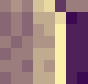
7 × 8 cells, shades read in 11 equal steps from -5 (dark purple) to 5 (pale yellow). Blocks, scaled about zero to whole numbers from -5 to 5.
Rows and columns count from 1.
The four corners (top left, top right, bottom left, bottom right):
0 0 -1 -5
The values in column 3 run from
-1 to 0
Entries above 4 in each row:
0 0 1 1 1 1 1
